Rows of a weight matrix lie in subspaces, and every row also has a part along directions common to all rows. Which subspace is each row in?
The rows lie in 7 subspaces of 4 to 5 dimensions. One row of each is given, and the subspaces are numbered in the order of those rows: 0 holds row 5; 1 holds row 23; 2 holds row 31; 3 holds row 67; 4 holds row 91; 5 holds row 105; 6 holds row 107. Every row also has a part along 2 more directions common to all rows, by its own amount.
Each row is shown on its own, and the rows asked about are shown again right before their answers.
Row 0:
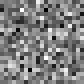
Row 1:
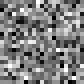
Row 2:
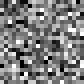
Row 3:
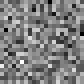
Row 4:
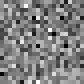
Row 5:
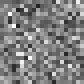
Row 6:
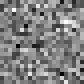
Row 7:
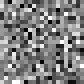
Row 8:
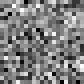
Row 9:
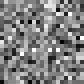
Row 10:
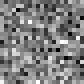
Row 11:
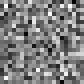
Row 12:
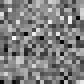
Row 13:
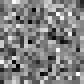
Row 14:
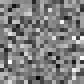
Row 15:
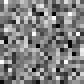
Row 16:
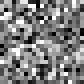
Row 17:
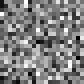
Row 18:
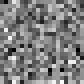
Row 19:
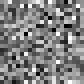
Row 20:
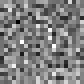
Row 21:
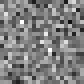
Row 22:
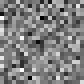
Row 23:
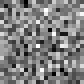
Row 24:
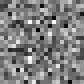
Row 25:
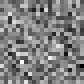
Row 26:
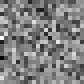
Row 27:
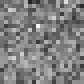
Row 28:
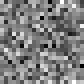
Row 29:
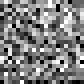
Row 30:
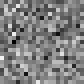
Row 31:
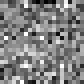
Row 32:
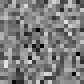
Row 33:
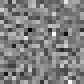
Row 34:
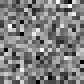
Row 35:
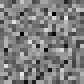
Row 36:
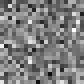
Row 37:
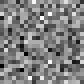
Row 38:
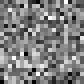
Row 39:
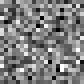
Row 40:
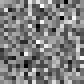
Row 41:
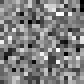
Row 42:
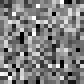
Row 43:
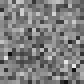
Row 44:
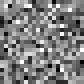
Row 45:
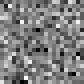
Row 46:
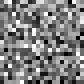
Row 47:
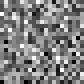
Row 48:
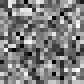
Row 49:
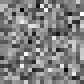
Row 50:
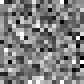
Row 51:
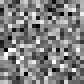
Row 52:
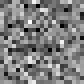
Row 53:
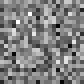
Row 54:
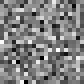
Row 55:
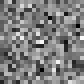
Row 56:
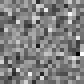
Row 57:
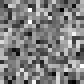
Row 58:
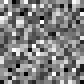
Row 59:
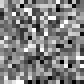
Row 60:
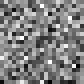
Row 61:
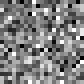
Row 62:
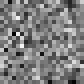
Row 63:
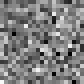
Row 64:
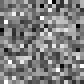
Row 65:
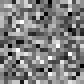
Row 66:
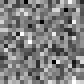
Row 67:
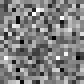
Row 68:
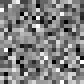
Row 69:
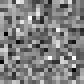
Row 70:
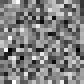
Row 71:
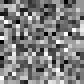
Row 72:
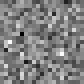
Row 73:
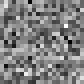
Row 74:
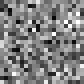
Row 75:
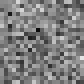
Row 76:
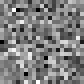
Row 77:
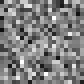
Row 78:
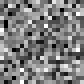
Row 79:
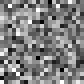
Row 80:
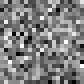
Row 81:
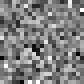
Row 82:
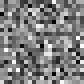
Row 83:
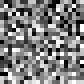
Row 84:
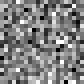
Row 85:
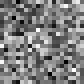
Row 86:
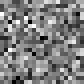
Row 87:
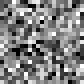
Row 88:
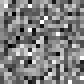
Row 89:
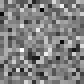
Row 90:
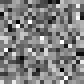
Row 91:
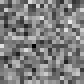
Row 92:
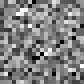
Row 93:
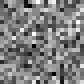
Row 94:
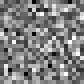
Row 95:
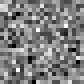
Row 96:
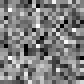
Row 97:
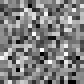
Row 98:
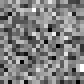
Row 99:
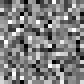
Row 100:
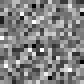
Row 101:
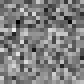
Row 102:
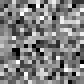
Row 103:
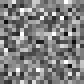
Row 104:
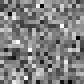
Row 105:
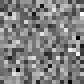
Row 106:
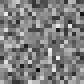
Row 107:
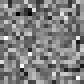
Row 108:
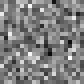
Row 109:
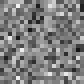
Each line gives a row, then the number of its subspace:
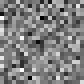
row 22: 6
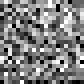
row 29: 0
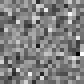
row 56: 5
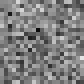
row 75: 0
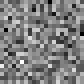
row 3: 0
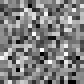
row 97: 3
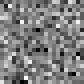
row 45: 4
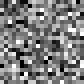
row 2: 0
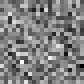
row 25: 0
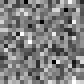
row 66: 6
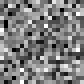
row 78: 6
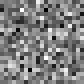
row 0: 1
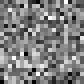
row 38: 2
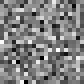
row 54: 3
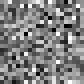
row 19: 2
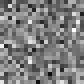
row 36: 0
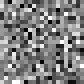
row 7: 2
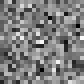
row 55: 2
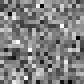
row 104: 5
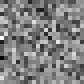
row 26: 1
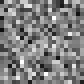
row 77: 6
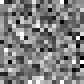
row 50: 6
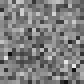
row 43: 0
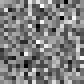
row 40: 2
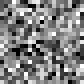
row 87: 4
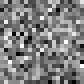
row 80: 6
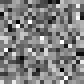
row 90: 2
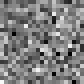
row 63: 5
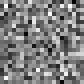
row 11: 4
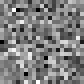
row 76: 3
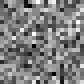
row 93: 2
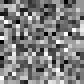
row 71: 1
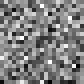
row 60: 3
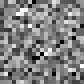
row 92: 5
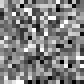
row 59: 2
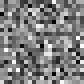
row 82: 5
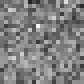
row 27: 2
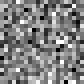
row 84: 0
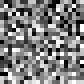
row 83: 4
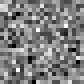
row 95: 5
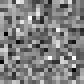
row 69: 0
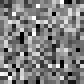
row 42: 1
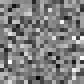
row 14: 6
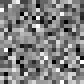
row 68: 3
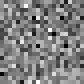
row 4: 1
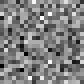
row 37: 6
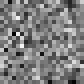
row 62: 6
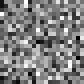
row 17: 2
